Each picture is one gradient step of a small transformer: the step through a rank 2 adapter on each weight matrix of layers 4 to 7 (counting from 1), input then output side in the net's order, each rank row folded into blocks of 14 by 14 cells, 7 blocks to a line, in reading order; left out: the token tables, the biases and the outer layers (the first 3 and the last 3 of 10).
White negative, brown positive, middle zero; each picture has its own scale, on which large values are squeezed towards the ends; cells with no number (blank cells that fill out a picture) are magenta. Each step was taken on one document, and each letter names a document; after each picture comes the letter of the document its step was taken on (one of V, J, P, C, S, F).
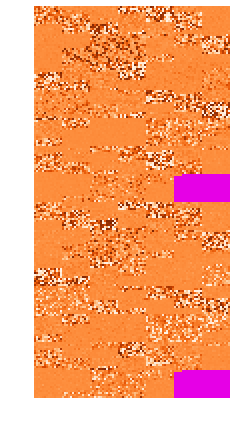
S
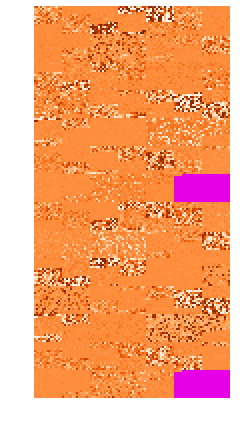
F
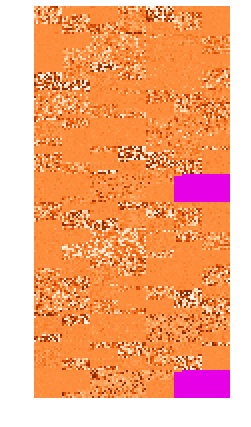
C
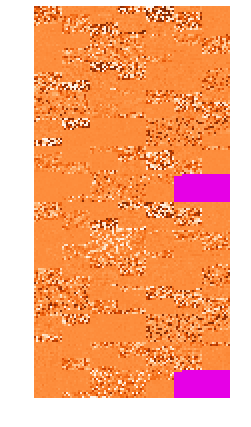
S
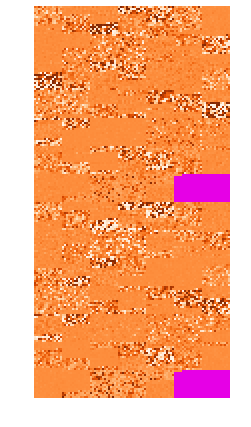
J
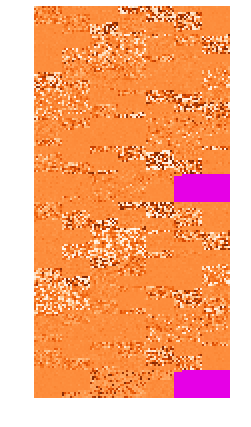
C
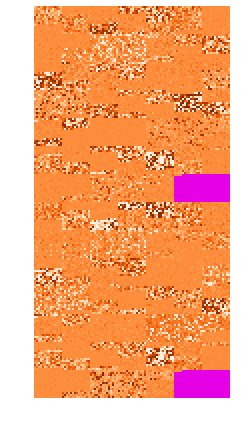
F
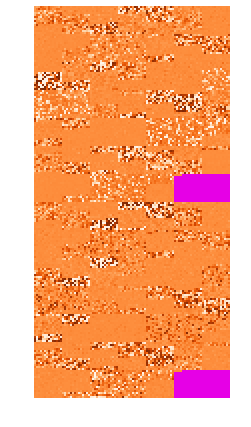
S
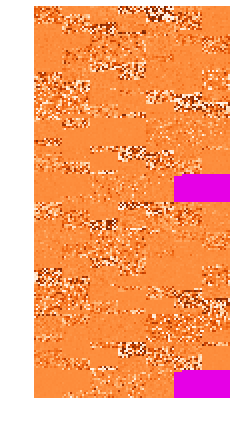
F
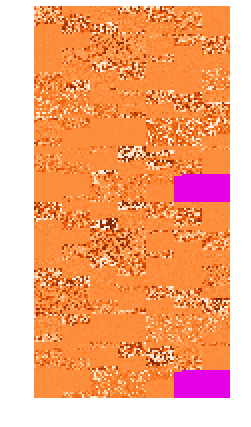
S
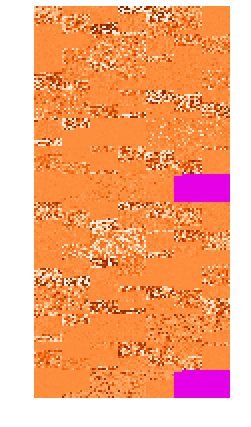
J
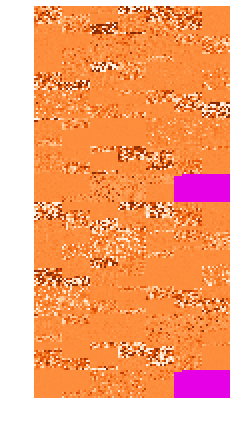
J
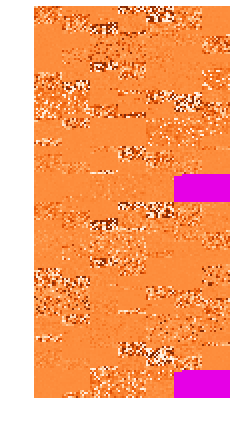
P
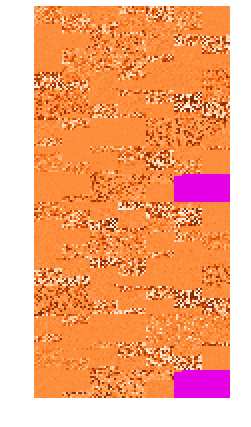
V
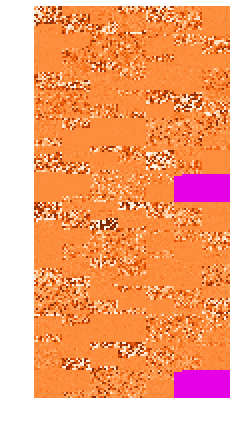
S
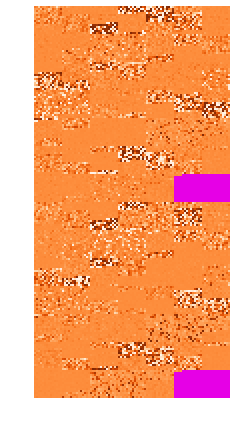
F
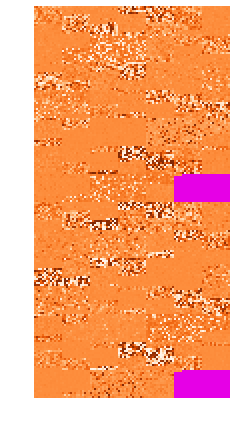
F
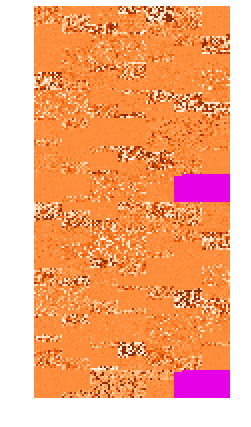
P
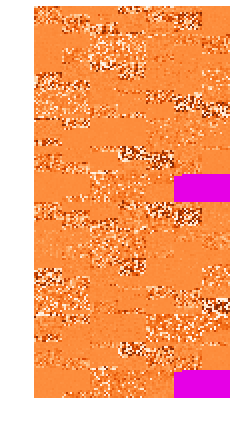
P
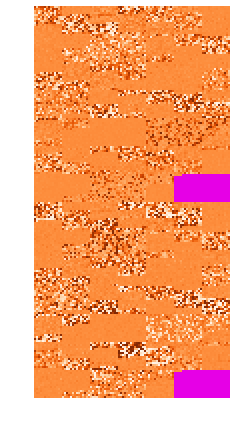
S
